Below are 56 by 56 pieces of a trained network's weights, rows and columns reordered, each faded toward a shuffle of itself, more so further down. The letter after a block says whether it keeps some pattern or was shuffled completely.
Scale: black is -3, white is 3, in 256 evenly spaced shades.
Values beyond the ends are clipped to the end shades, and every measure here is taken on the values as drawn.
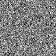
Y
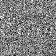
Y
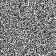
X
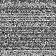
Y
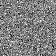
X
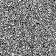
X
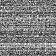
Y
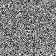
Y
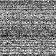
Y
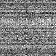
Y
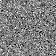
X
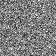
X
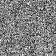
X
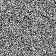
X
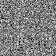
Y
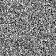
Y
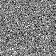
X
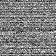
Y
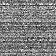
Y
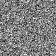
X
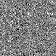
Y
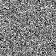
X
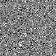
Y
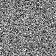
X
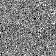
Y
